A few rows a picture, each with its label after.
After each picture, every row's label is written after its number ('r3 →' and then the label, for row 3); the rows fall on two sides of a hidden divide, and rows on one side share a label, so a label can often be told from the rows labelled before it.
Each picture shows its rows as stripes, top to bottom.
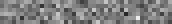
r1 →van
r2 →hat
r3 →van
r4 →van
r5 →van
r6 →van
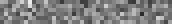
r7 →van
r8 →van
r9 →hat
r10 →van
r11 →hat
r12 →van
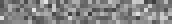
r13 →van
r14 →van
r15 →hat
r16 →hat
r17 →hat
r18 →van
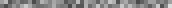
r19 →van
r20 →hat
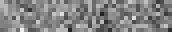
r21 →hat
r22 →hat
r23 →hat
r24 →van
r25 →van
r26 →hat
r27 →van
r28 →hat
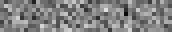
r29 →hat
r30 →van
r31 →van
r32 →hat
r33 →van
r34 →van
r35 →hat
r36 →hat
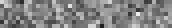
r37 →van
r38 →van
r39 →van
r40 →van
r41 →van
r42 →van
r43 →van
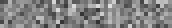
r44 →van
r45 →van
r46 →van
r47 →van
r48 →van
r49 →van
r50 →hat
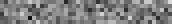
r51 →van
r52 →hat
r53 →hat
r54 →van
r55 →hat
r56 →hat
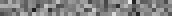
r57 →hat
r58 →hat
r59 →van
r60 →hat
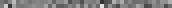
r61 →hat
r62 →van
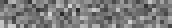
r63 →hat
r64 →van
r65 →hat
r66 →hat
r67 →hat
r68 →hat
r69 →hat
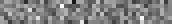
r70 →van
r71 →van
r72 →van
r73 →hat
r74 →hat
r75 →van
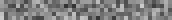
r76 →hat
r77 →van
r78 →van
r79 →hat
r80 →hat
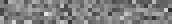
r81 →hat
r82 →van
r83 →van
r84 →hat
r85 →van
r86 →hat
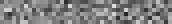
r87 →van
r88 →van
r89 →van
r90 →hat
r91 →hat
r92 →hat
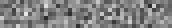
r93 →van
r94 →hat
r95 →van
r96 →van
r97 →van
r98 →hat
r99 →hat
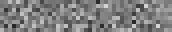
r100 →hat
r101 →van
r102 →van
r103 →hat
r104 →van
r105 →van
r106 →hat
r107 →van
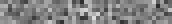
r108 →hat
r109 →van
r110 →hat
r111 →van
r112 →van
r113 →hat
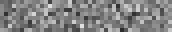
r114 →van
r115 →hat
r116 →van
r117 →hat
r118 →van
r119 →hat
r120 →van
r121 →van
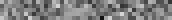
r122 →van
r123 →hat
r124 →hat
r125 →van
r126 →van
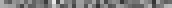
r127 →hat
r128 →van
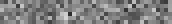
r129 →hat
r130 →hat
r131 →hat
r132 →hat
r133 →hat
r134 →hat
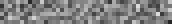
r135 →hat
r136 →van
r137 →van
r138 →hat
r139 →van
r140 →van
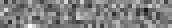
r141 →hat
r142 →van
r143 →van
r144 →hat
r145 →hat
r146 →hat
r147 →van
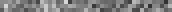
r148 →hat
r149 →hat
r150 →hat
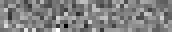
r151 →hat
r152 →hat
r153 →van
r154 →hat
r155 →hat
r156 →van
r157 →van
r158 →van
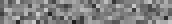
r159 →van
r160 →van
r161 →van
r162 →van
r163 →hat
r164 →van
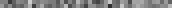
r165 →van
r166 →van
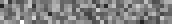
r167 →van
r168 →van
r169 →van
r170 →van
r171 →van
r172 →hat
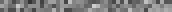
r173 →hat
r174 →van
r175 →van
